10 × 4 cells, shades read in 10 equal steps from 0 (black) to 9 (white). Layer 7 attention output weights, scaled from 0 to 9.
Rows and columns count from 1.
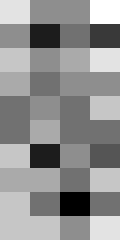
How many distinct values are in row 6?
2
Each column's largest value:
8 7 6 9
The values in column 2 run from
1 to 7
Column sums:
61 44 42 57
